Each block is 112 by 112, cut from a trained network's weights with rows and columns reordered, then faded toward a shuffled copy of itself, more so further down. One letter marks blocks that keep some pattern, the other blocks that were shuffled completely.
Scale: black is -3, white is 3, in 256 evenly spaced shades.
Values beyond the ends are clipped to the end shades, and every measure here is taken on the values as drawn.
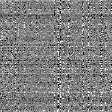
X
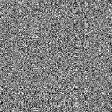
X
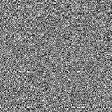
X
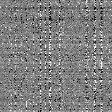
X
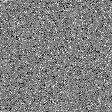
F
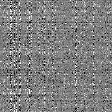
X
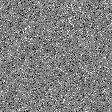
F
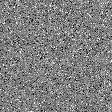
F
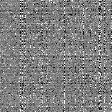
X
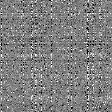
X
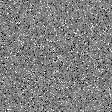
F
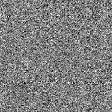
X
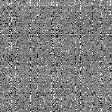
X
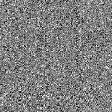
X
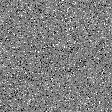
F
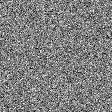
F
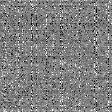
X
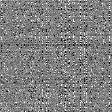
X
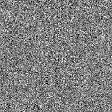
X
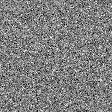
F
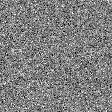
F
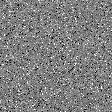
F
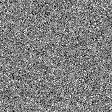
F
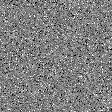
F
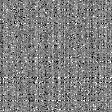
X
